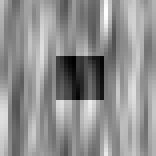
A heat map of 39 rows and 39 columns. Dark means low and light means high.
No overall slope runs across the table. The centre is the roughest part. In the centre lies a patch that is lower than the rest. The centre is the ninth with the lowest average.
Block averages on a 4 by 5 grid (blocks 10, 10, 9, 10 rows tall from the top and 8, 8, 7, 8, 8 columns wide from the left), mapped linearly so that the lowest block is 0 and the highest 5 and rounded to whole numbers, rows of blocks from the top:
34235 / 34014 / 33135 / 33344
